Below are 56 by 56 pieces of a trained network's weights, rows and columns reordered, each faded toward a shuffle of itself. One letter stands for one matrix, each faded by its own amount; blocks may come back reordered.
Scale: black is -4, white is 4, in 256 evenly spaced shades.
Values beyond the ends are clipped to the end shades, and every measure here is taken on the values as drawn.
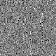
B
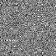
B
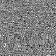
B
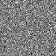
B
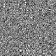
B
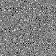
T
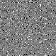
T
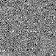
B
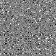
T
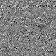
T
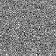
B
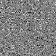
T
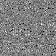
T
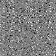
T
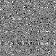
T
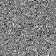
B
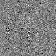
B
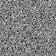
B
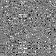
T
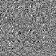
B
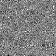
B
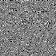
T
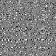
T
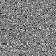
T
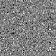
B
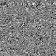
T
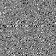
T
